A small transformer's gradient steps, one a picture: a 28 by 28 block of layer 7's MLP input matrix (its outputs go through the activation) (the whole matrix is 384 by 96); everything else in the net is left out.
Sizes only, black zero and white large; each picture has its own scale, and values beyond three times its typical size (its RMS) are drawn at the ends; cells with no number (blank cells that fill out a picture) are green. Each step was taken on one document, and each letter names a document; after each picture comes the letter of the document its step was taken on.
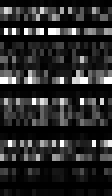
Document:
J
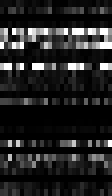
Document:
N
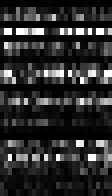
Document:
J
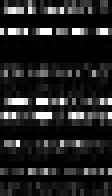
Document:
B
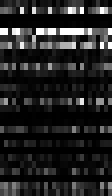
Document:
N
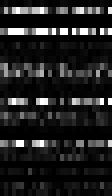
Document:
B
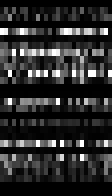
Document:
J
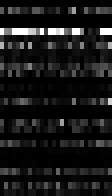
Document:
N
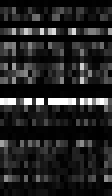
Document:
J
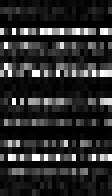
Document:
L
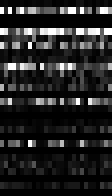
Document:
N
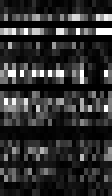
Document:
L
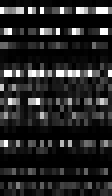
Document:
B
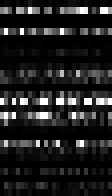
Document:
B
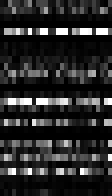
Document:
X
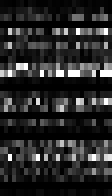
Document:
J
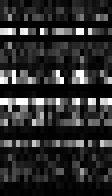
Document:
L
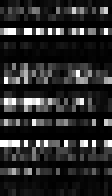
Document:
X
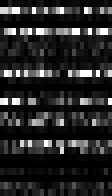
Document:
B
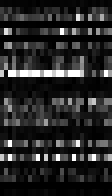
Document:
L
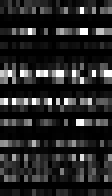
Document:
X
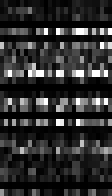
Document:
J
